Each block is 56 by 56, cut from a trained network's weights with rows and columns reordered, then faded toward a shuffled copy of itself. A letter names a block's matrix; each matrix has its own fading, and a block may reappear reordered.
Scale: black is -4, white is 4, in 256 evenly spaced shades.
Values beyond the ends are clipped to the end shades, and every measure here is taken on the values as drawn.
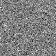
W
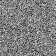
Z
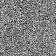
Z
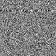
W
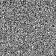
Z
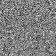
W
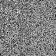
Z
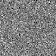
W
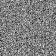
Z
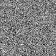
W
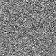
W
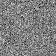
Z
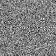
W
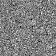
W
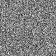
Z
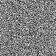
Z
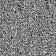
Z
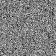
Z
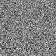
W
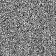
Z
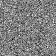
Z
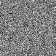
W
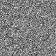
W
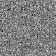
W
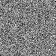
Z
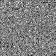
Z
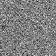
W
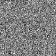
W
